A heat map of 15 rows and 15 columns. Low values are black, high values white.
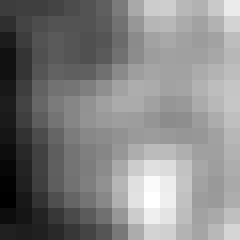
There is an overall slope up to the right. The bottom left is the ninth with the lowest average. No lone cell stands out from its neighbours. The bottom middle is the roughest part.
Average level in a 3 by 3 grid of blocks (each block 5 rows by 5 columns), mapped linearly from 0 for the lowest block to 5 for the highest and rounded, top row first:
1 3 5
1 4 4
0 4 5
